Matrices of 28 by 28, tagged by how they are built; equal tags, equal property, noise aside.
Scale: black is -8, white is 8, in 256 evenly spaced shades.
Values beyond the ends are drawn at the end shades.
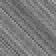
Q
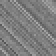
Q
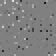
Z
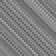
Q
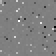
Z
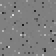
Z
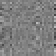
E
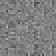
E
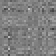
E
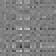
E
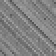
Q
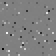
Z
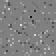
Z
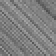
Q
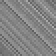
Q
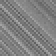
Q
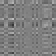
E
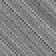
Q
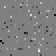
Z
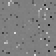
Z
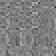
E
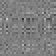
E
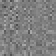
E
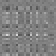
E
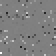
Z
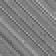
Q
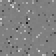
Z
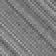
Q
